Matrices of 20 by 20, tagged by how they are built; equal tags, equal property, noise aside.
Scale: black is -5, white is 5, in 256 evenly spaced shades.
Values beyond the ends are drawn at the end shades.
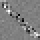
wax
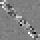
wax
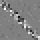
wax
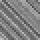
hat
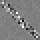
wax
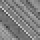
hat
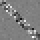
wax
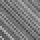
hat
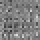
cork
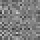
cork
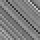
hat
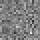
cork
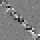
wax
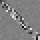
wax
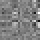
cork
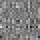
cork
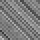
hat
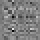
cork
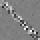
wax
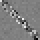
wax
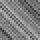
hat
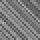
hat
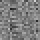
cork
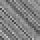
hat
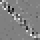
wax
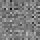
cork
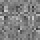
cork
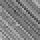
hat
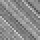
hat
